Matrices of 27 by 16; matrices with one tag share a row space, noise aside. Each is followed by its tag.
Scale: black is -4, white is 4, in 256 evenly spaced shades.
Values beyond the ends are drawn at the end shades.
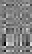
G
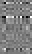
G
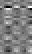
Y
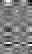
Y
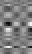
Y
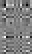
G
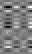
Y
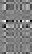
G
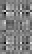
G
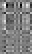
G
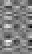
Y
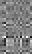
G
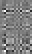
G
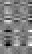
Y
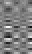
Y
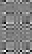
G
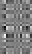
G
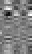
Y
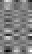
Y
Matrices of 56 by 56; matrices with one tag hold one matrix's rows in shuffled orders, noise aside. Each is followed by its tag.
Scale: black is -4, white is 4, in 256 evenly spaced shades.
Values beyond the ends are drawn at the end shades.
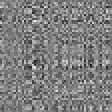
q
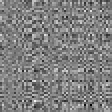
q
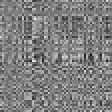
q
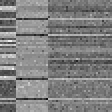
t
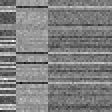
t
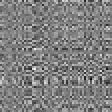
q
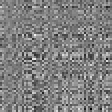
q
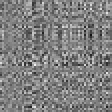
q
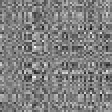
q
